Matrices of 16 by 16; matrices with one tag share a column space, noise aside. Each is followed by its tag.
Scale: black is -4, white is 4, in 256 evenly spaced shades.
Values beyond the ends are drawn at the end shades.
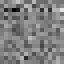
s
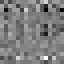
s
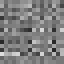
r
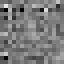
s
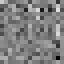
s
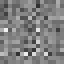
r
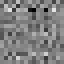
s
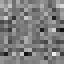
r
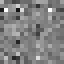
s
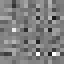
r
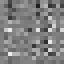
r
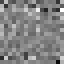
s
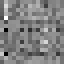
r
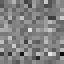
r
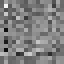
r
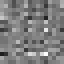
r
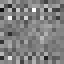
s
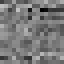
s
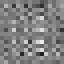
r
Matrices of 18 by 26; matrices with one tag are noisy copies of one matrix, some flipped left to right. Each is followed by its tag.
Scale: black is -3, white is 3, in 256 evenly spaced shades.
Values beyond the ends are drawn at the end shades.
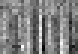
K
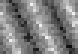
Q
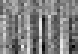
K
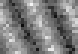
Q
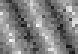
Q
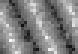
Q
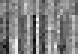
K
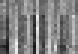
K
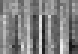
K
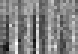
K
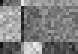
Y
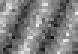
Q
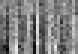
K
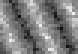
Q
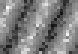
Q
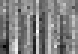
K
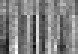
K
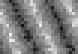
Q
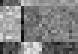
Y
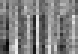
K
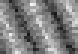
Q
